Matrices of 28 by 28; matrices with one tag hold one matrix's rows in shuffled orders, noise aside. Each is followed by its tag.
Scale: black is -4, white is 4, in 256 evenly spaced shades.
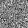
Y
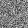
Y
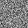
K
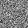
K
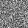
Y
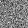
Y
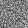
Y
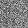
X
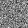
Y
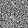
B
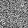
X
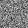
K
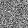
Y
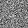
B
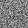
K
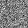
X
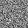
K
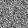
K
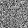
X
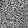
B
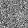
X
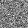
Y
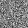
Y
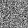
X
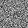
K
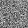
X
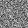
K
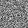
K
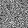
B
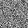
K
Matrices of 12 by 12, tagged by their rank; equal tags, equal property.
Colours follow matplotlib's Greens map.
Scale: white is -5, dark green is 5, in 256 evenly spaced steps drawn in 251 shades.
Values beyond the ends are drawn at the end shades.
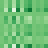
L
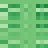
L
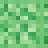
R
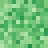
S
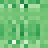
R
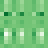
L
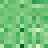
R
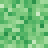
S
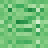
R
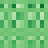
L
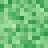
S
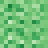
R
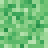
S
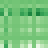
L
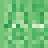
R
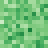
S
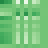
L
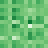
R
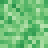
S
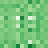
R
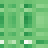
L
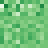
R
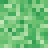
S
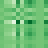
L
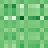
L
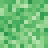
S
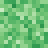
S
